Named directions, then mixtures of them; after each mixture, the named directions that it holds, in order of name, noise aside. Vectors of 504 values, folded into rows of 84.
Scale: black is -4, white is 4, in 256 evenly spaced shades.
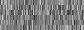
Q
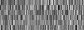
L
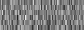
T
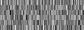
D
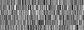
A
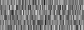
A, D, Q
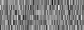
L, T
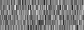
A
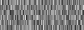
D, T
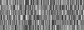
D, L, Q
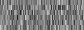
Q, T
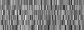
T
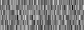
A, D, T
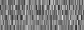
D, L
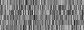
Q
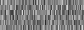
A, D, Q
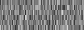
D, Q, T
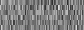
L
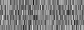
Q, T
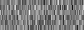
A, T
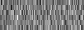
D, Q, T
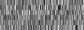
A, L, Q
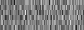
D, L, T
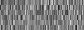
L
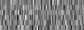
T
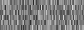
Q, T
